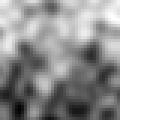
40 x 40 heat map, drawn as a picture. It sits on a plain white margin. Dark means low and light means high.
Ninth with the lowest average: bottom left. Grain: blotchy. Slope: up to the top. Ninth with the highest average: top right. Lone odd cells: none.
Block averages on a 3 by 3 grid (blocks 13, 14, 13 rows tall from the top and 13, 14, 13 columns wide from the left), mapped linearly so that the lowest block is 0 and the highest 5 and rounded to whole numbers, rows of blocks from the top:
5 4 5
2 3 2
0 0 0
